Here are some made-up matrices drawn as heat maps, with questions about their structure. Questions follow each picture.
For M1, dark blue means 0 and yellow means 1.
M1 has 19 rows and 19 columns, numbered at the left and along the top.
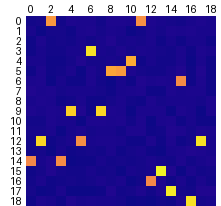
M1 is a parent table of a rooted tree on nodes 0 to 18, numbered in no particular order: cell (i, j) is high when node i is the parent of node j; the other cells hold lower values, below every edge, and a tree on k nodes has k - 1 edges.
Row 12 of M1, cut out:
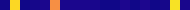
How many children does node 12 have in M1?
3
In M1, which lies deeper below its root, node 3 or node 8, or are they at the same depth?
node 3
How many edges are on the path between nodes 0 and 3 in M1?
2
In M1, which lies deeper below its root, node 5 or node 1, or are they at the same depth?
the same depth
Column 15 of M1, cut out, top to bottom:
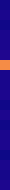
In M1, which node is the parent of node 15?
6
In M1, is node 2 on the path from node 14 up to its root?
no
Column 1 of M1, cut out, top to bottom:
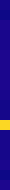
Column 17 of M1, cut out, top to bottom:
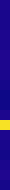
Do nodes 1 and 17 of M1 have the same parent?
yes
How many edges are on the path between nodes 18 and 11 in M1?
6
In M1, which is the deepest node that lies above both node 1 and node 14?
12
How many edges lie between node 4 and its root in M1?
5
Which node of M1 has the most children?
12
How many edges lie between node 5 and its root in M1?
3
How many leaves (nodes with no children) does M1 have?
7
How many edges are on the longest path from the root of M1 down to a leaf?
8
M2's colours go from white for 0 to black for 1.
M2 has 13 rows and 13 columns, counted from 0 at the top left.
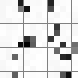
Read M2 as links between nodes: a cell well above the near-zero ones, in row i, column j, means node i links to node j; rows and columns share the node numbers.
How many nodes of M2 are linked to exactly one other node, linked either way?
0
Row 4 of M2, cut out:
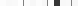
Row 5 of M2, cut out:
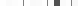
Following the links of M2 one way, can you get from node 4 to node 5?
no
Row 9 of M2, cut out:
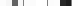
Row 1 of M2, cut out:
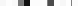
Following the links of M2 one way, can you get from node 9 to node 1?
no
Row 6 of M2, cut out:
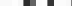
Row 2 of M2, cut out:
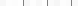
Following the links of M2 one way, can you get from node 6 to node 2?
yes
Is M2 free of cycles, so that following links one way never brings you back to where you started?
yes
